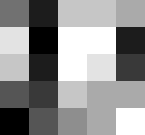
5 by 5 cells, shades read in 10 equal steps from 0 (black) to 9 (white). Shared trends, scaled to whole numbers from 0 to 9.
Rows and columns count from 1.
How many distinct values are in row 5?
5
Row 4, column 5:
6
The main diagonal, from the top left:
4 0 9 6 9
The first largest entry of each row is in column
3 3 3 3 5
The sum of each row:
25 27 27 24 23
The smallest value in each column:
0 0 5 6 1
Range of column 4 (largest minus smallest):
3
